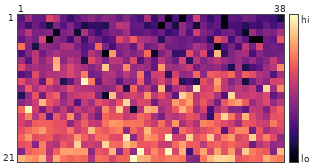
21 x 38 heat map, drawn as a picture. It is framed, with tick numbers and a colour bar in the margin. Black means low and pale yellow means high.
No single row or column stands out from its neighbours. Values rise toward the bottom. Fine speckle covers the field.
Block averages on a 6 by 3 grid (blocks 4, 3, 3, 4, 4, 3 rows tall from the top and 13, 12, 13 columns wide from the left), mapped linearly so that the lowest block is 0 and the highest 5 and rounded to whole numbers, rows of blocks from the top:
000
211
322
343
444
555
